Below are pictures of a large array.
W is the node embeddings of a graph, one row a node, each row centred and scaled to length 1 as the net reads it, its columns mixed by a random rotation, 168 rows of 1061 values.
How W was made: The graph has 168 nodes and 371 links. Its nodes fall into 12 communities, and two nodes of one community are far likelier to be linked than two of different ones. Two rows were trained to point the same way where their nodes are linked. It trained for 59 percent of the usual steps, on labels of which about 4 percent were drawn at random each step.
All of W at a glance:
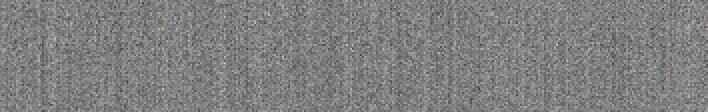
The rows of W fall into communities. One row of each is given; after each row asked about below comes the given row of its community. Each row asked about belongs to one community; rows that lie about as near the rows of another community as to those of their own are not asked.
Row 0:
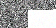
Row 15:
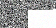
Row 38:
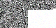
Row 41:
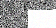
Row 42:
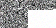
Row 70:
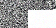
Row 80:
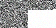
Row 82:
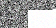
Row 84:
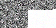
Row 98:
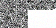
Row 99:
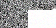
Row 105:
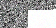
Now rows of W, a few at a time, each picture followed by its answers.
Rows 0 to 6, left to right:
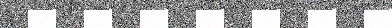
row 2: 41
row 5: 99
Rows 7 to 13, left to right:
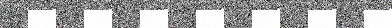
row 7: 82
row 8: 0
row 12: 70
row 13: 38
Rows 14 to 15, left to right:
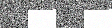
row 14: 41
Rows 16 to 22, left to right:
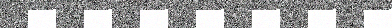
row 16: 80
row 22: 15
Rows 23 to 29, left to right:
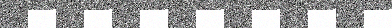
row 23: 70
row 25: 80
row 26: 105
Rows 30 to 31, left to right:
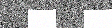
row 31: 98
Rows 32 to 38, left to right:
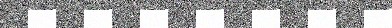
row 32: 84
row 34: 15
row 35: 15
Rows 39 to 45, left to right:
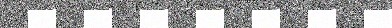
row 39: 38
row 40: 99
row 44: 99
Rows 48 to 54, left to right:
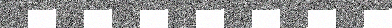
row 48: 70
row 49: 15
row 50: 80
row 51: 105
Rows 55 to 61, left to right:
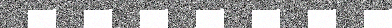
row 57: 42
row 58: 99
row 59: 80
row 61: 82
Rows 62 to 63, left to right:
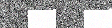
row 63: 38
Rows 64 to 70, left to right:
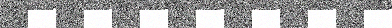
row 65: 80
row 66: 98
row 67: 98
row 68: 98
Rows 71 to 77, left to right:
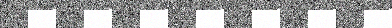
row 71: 99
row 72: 99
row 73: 0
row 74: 41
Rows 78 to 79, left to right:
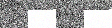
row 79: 99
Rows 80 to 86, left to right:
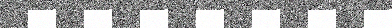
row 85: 42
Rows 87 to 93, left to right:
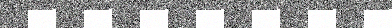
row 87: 15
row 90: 82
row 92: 82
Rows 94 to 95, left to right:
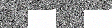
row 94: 42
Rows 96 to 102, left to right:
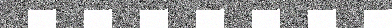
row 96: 84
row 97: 84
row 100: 38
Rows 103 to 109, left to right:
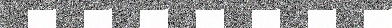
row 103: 38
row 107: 82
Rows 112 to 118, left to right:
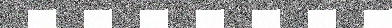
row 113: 38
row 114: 70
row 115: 98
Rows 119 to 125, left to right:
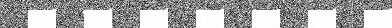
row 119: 15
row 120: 38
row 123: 0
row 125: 105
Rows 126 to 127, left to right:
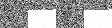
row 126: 38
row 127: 15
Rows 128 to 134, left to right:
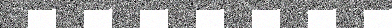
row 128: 99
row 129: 80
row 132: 105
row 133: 42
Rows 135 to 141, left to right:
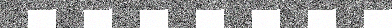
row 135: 80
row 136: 99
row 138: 70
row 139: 38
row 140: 42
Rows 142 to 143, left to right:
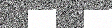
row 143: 15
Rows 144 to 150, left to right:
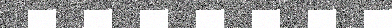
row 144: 105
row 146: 82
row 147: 42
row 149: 41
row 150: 105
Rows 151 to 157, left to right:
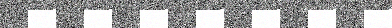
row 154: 42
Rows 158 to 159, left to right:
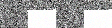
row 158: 15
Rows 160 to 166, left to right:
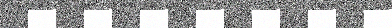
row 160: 98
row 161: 70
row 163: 80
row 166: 80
